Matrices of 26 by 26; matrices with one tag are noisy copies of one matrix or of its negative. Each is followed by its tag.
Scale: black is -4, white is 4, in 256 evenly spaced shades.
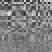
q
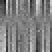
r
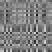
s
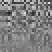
q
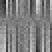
r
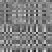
s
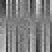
r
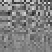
q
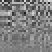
q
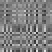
s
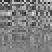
q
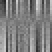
r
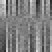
r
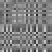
s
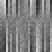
r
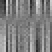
r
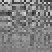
q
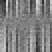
r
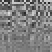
q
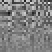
q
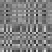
s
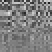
q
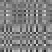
s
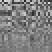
q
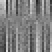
r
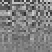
q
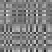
s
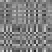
s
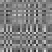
s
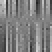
r
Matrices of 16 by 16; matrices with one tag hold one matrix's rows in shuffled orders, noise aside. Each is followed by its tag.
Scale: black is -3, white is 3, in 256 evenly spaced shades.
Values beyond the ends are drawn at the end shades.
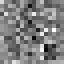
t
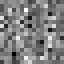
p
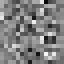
t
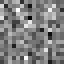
p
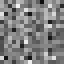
p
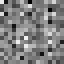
p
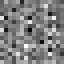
p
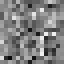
t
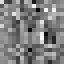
t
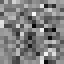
t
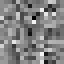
t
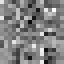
t
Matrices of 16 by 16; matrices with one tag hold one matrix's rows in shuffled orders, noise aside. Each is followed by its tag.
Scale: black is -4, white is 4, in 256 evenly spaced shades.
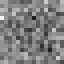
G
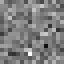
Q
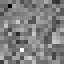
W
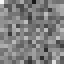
G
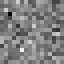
W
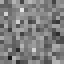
W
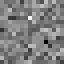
Q
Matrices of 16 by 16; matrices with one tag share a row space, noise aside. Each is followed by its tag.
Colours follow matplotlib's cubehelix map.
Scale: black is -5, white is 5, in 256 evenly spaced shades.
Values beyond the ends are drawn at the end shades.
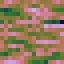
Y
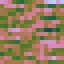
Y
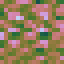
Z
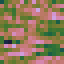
Y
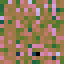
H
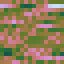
Y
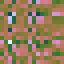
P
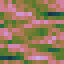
Y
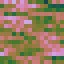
Y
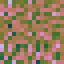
P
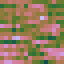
Y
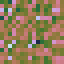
P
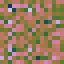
P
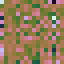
H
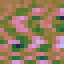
Z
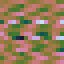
Z
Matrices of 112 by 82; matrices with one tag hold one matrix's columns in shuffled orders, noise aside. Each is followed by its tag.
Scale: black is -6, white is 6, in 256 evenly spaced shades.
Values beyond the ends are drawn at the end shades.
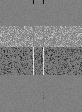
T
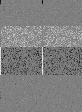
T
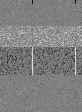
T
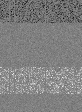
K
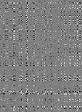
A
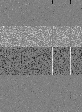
T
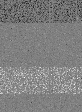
K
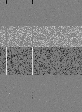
T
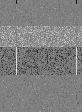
T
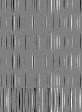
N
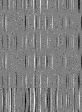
N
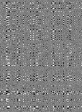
A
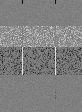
T
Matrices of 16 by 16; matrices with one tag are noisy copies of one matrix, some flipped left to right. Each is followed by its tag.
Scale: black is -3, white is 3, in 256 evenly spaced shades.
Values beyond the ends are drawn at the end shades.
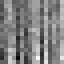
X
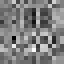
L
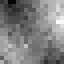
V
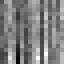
X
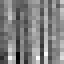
X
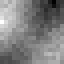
V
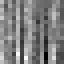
X
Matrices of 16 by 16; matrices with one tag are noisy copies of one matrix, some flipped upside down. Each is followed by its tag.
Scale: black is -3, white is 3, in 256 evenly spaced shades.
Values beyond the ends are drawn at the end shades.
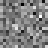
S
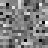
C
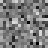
S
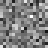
S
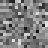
C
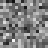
C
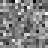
C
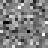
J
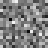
S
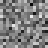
S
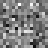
J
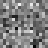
J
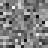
C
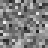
C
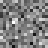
S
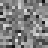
C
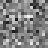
J
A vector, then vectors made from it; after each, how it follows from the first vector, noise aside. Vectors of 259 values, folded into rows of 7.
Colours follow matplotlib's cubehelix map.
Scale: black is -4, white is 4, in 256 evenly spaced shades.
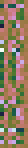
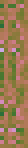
shrunk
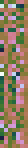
wrapped around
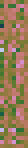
shrunk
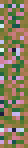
sign-scrambled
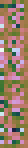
sign-scrambled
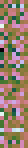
sign-scrambled
